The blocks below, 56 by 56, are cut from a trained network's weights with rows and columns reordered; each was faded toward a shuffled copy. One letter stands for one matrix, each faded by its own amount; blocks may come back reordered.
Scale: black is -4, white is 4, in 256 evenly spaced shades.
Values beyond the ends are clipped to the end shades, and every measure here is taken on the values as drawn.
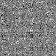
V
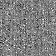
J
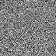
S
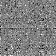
V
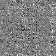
V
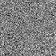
S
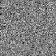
S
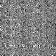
J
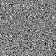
S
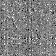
J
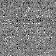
V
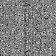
J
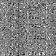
J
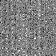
J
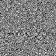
S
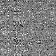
V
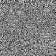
S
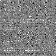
V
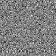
S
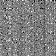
J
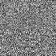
S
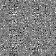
V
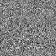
S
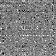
V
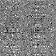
V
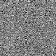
S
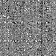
J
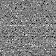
V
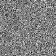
S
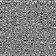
V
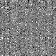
J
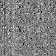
J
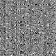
J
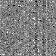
J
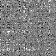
V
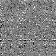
V
